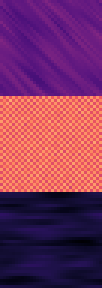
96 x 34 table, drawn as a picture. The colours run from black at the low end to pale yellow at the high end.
The table splits into 3 rows of 1 panel. Panel 1,1: low, slanting down to the right, faint in contrast. Panel 2,1: high, checkered. Panel 3,1: very low, streaked across, faint in contrast.
